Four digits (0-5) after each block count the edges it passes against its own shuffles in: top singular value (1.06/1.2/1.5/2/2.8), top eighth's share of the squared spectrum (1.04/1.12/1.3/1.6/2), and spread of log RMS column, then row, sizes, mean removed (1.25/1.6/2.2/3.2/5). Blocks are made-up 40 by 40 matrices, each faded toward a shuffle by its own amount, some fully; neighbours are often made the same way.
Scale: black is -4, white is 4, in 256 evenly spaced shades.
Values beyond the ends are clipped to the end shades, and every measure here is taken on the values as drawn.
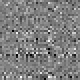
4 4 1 3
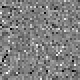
3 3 1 1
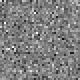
2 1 0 0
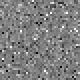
0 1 0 0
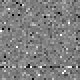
2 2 0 1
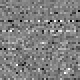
2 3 0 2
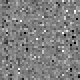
1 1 1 0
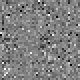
2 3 1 0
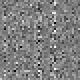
3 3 3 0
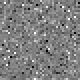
0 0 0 0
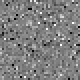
1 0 0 0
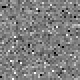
0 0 0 0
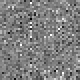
3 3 2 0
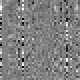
4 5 3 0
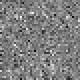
2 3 1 1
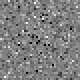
1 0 0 0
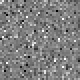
1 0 0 0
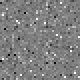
0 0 0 0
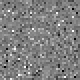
1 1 0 0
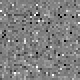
1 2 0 1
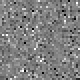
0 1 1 0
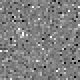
0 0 0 0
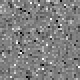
0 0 0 0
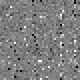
1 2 1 0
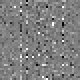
2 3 2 1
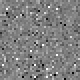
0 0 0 0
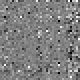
2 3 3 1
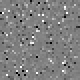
1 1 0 0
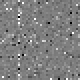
3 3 1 1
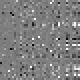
4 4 2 2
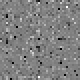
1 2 1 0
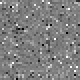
1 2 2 1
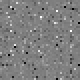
1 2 1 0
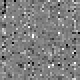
1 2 2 0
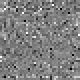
3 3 0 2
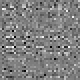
4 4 2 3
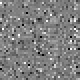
3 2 0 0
